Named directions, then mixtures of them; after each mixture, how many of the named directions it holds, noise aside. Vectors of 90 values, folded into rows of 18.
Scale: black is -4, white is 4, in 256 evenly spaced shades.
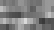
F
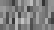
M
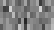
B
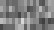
three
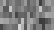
two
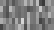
three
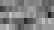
one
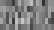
one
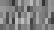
one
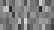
one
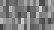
three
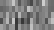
one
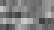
one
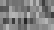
three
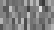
two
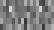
two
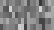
two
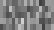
three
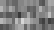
three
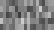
three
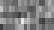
three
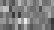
three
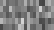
three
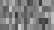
three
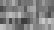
two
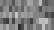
three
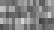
three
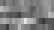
one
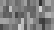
two
